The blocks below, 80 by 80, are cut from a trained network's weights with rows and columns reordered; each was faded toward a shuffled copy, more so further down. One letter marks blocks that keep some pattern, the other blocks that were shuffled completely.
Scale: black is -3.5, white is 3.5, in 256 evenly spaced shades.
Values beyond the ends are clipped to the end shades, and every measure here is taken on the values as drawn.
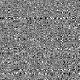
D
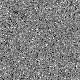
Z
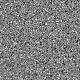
Z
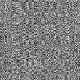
D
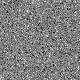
Z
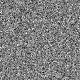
Z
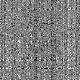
D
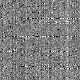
D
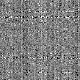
D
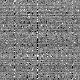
D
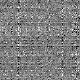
D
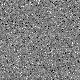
Z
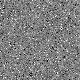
Z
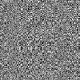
D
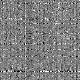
D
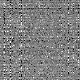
D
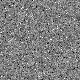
Z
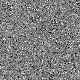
Z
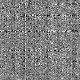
D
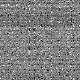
D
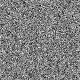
Z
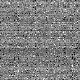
D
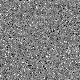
Z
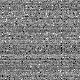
D
